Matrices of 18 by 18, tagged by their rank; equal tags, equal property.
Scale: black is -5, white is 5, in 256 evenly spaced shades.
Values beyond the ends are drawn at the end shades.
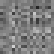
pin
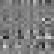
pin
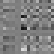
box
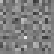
pin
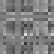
box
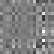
box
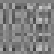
box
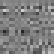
pin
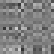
box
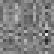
pin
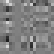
box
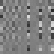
box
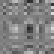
box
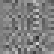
pin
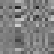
box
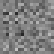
pin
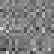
pin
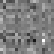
pin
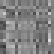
box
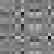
box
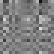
box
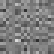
pin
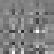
box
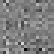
pin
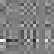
box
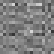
pin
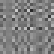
box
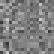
pin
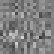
pin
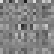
pin
